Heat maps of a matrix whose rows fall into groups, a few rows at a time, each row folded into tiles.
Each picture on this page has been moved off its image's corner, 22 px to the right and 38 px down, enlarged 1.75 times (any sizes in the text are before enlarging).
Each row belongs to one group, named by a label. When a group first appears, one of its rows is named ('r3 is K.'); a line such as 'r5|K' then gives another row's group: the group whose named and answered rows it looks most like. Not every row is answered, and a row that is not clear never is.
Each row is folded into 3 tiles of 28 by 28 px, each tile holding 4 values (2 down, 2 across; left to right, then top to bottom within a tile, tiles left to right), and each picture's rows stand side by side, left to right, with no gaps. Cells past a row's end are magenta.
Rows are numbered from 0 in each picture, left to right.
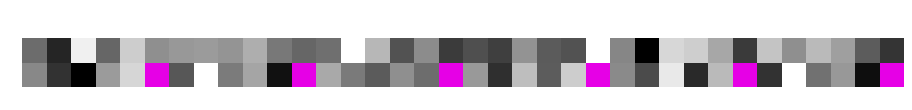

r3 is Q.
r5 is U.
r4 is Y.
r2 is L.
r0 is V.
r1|U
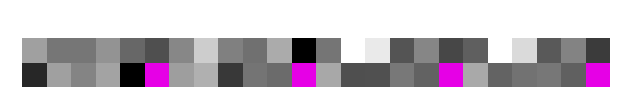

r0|U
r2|L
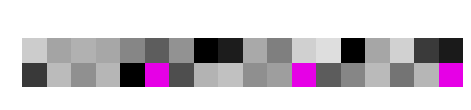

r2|Y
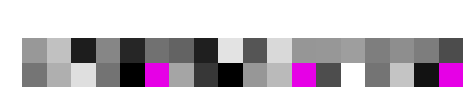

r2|U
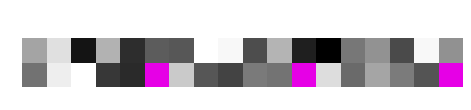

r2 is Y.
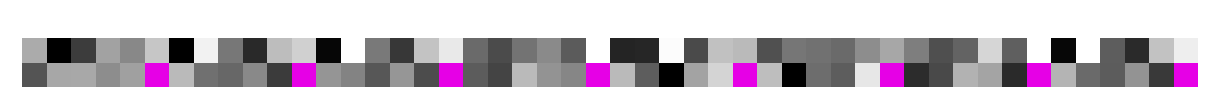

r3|Q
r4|V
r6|Q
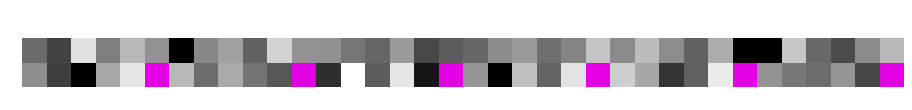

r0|V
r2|U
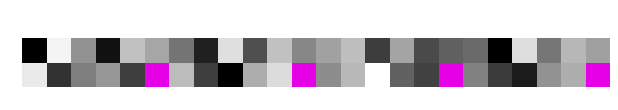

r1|V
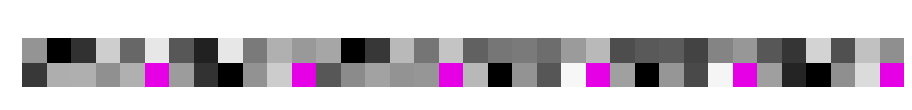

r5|V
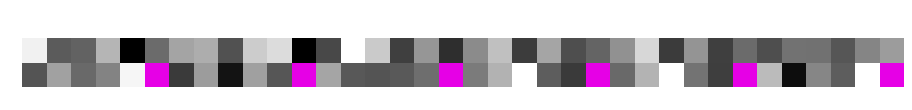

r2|L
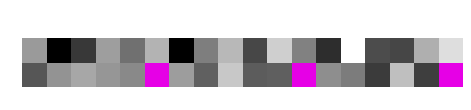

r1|Y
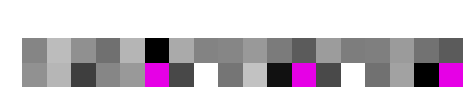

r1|U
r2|U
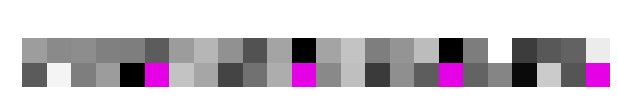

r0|U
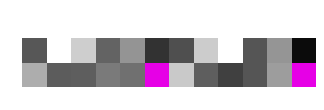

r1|L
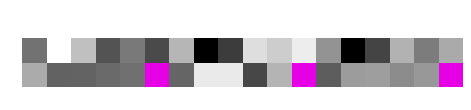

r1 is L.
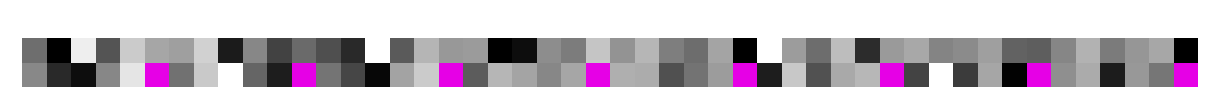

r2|V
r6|U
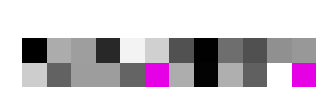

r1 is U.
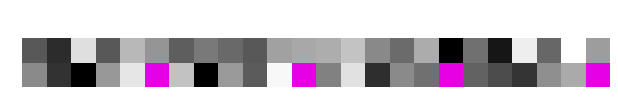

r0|V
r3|V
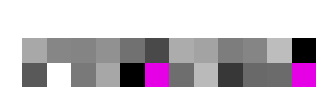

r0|U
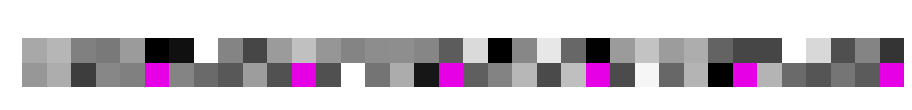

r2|U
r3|Y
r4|U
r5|L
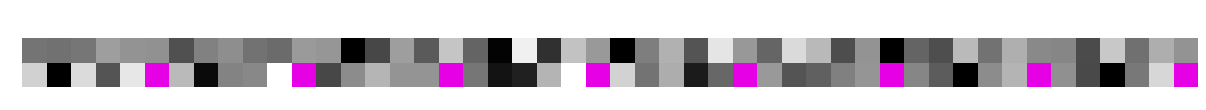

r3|V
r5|L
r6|V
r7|V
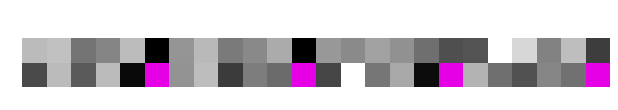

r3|L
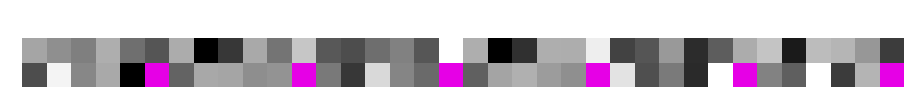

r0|U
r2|Q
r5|Y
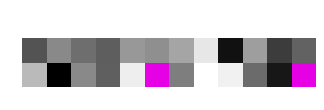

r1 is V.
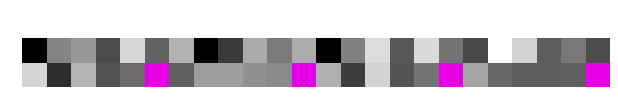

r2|Y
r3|L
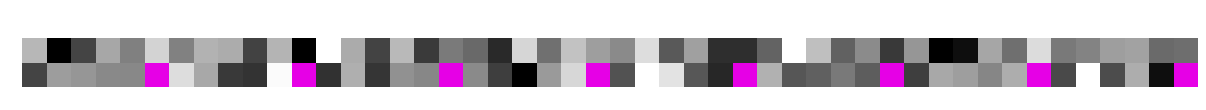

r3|V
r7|U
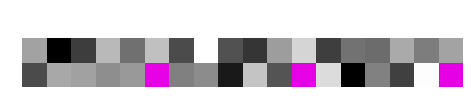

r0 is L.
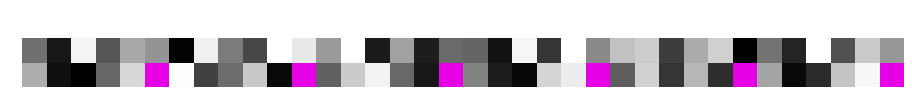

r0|V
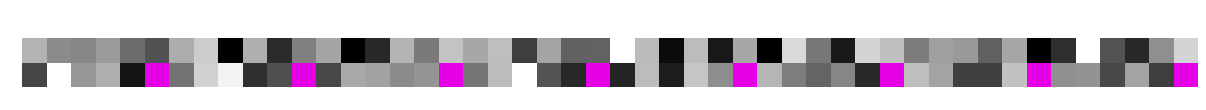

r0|U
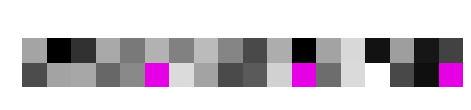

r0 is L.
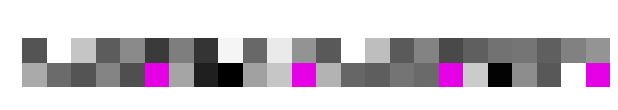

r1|V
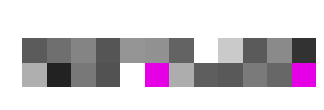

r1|L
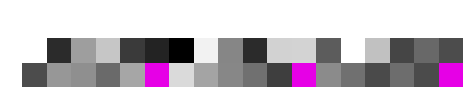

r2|L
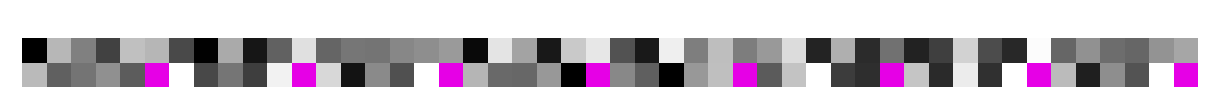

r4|V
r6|Q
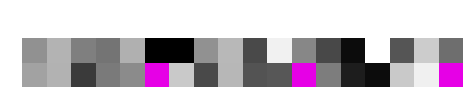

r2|V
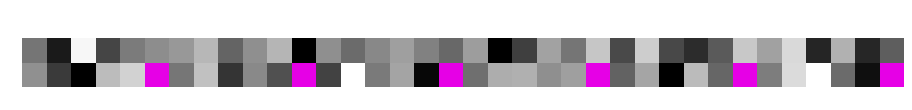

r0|V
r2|U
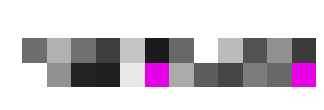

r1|L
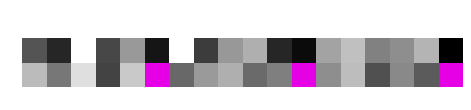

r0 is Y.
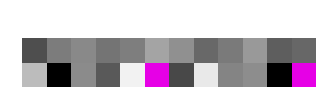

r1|U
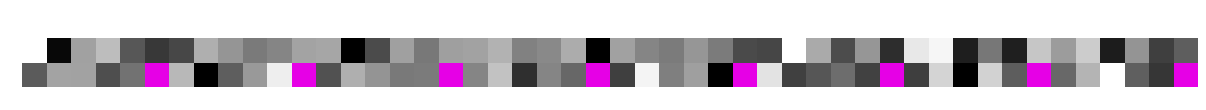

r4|U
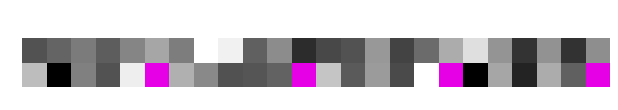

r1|L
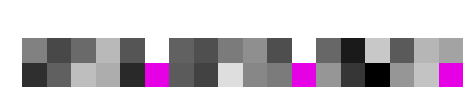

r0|Q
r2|V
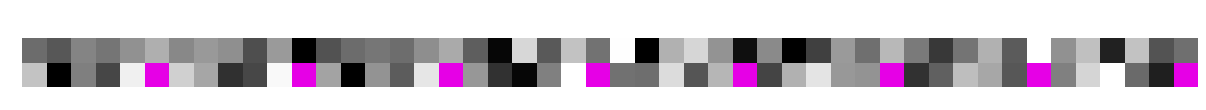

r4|Y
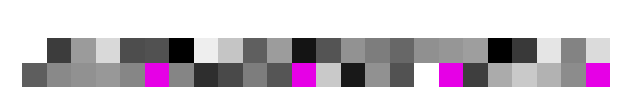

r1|L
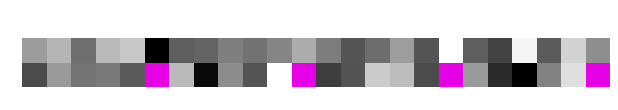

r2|Q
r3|V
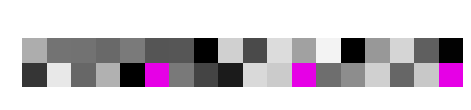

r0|U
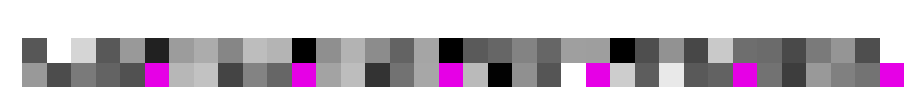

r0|L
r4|Y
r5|Q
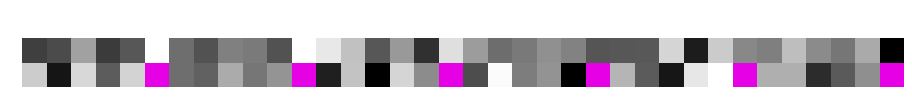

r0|Q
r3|U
